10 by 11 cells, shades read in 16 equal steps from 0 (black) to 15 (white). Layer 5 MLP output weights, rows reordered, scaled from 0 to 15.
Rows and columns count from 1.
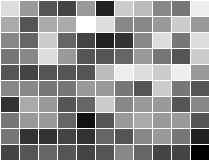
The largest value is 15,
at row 2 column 5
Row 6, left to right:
8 8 7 7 9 9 7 5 12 7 5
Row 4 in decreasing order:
13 12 9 9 8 7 7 6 5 5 5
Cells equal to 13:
6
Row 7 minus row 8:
-4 1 0 -1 5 7 -1 -1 0 -4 3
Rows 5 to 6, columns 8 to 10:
13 12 14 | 5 12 7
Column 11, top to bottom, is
14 9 13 12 9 5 8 5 2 0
